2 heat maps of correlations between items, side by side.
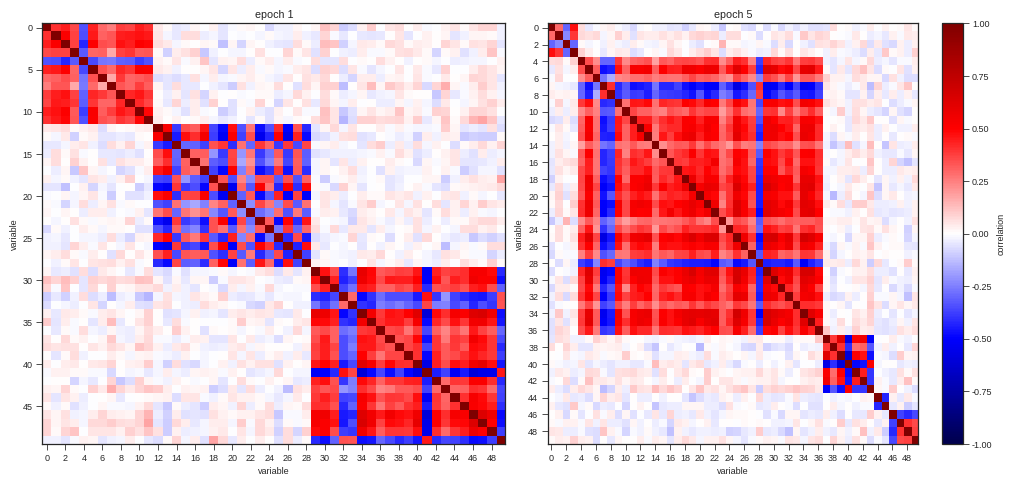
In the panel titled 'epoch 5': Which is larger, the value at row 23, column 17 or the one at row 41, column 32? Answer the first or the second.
the first
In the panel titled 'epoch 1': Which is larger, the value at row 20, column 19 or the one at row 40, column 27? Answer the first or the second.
the second
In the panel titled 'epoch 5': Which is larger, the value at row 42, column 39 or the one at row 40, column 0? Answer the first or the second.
the first
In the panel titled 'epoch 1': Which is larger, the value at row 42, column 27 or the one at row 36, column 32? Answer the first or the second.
the first
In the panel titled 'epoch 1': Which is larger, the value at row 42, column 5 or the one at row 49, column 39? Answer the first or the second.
the first
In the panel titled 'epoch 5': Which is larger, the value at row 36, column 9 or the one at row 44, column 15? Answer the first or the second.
the first
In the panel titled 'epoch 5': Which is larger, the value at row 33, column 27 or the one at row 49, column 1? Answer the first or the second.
the first
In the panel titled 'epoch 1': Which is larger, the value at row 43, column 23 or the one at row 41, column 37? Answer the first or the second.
the first
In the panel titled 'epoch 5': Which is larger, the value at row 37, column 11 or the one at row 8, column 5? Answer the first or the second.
the first
